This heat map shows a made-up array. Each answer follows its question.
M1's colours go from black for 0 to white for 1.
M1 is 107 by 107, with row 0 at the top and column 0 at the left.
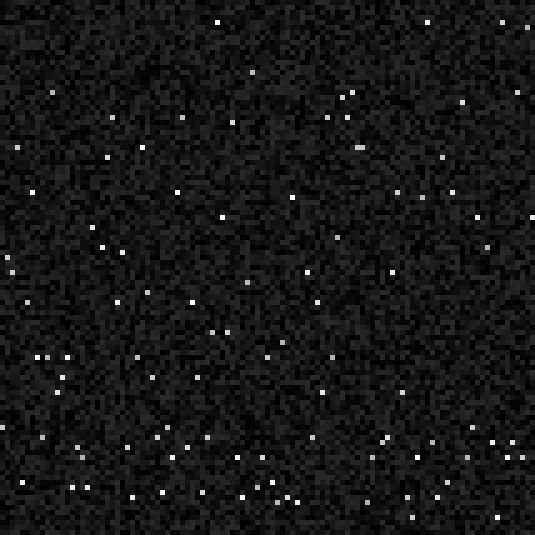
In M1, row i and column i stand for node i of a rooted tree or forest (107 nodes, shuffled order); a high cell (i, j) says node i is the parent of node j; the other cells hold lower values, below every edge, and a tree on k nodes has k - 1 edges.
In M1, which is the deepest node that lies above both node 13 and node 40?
71
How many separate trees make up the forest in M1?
5
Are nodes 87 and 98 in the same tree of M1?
yes
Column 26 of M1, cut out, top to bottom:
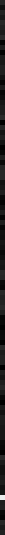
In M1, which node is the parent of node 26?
99
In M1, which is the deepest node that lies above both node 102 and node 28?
29
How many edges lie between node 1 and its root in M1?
6
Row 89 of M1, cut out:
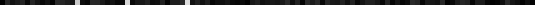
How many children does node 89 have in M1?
3
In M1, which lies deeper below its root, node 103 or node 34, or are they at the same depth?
node 103
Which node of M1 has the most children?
91
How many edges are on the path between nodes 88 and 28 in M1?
10
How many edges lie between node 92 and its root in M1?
5
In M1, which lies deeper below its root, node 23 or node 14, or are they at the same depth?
node 14
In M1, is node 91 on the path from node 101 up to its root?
yes
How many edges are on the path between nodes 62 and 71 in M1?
7
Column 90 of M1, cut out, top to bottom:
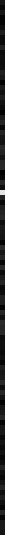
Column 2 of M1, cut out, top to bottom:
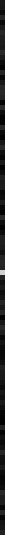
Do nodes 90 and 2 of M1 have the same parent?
no
